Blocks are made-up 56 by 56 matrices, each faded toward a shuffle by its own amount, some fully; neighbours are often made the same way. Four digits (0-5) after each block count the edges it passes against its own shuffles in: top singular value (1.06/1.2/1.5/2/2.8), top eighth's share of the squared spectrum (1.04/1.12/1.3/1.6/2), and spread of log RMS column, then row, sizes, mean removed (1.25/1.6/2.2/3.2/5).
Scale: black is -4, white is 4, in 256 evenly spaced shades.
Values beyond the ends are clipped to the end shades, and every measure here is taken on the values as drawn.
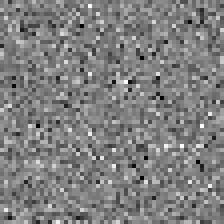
0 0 0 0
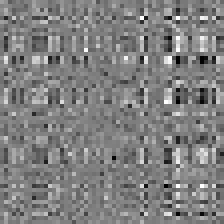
5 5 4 3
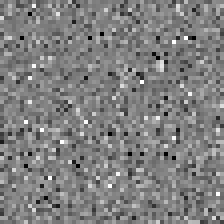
2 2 0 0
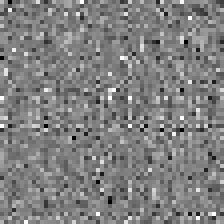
4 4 2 2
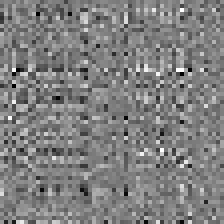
4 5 3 3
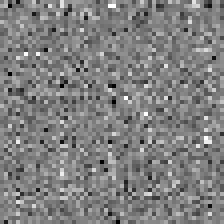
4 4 2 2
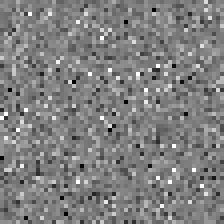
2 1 0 0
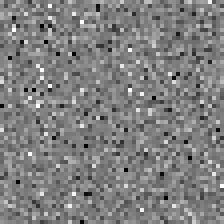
0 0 0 0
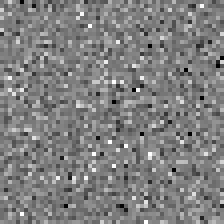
0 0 0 0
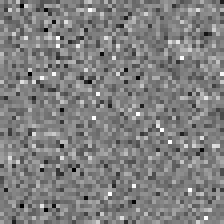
3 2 0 0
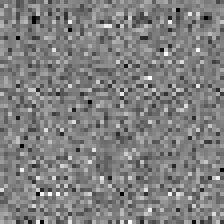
3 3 1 2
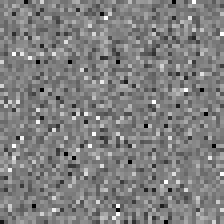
2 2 0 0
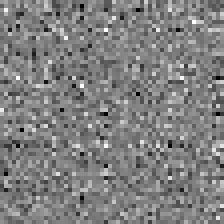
4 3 2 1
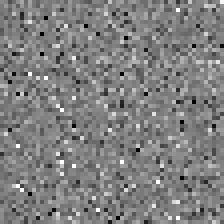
2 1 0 0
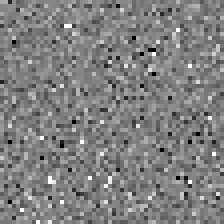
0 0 0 0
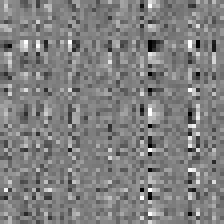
5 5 4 3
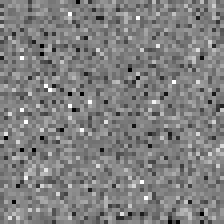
2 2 0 0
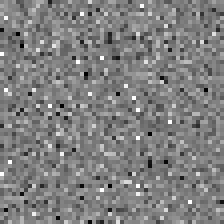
2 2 0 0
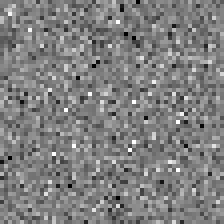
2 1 0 0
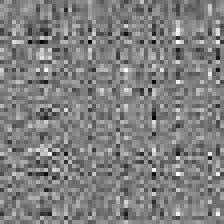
4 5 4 3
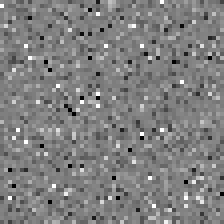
1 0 0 0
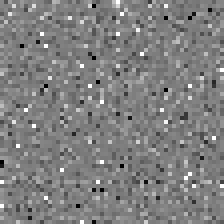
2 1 0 0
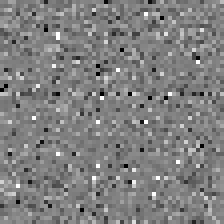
3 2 0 1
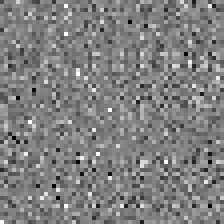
4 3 1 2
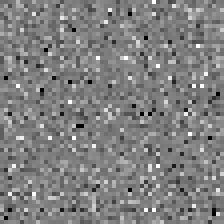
3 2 1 1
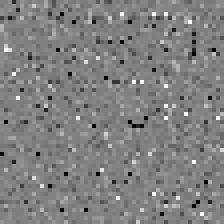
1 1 0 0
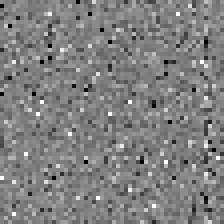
1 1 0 0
